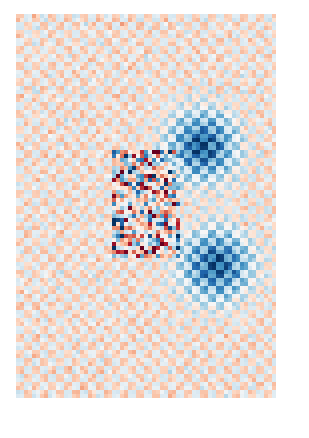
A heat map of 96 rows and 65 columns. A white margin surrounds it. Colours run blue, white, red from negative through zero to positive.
Values change most from cell to cell in the centre. The middle right is the ninth with the lowest average. Two dips sink into the field. On average the colour sits 50% of the way up the scale. In the centre lies a patch that is rougher than the rest.
